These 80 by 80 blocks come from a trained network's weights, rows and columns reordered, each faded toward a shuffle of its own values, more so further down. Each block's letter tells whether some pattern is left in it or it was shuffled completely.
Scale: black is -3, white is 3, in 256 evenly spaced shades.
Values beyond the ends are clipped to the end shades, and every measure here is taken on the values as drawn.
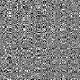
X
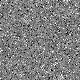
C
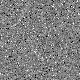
C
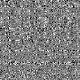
X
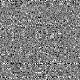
X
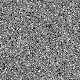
C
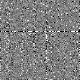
X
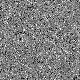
C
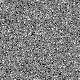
C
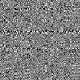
X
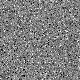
C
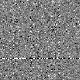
X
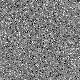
C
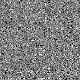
X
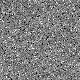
C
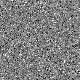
C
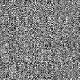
X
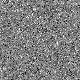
C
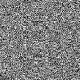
X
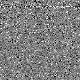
X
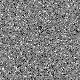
C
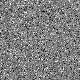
C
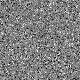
C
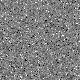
C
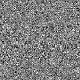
X
